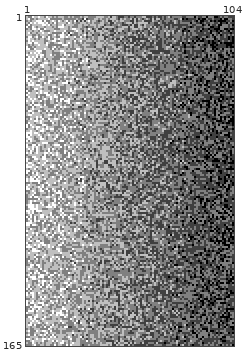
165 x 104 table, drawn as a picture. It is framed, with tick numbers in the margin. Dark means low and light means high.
Odd rows or columns: none. Slope: up to the left. Grain: fine. Stripes: none.
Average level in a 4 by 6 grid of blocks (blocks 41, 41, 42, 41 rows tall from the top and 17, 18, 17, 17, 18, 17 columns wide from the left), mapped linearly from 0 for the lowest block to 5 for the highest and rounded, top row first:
543210
543210
543210
543210
